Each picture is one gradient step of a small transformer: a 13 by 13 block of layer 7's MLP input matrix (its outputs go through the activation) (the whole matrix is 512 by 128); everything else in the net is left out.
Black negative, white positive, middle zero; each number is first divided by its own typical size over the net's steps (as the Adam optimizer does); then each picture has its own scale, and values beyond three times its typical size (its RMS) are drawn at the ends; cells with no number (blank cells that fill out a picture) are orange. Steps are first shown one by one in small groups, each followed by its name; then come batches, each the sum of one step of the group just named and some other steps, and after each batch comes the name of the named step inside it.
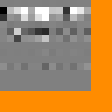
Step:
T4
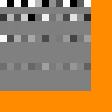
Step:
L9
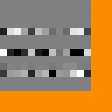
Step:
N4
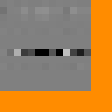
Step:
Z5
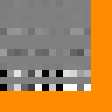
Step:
N4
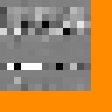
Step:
T4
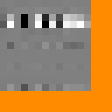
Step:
T4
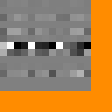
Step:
N4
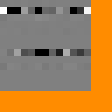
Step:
Z5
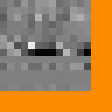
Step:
Z5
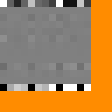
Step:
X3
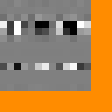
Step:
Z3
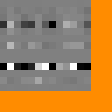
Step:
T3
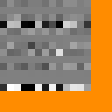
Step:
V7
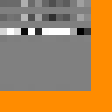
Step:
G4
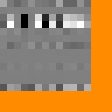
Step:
X3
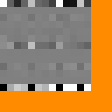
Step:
X3
